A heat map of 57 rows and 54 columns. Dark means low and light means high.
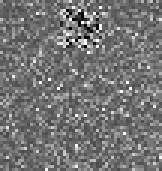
There are no regular stripes. An odd patch, rougher than its surroundings, sits in the top middle. Neither half mirrors the other. No row or column stands out. The grain is fine, like static. Values change most from cell to cell in the top middle.
